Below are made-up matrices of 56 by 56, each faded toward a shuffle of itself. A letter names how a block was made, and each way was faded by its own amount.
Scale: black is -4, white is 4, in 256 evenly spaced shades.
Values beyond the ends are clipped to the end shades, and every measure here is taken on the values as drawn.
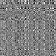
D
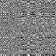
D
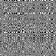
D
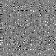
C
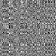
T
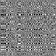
D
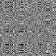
D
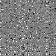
C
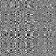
D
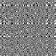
D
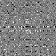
C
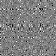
C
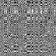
D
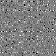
C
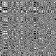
T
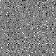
C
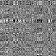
D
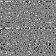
C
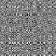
T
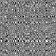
D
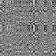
T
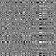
D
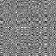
D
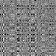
D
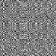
T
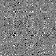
C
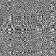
D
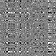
D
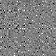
C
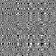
D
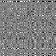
D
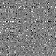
C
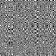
T
